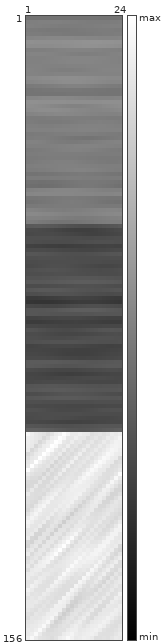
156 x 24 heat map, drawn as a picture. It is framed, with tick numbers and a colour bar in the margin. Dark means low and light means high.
The table splits into 3 rows of 1 panel. Panel 1,1: middling, streaked across, faint in contrast. Panel 2,1: low, streaked across, faint in contrast. Panel 3,1: very high, slanting up to the right, faint in contrast.
